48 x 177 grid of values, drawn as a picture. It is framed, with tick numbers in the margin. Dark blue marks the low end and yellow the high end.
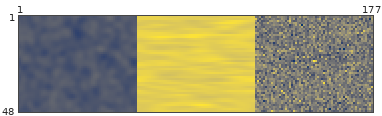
The table splits into one row of 3 panels. Panel 1,1: low, blotchy, faint in contrast. Panel 1,2: very high, streaked across, faint in contrast. Panel 1,3: middling, fine-grained, strong in contrast.
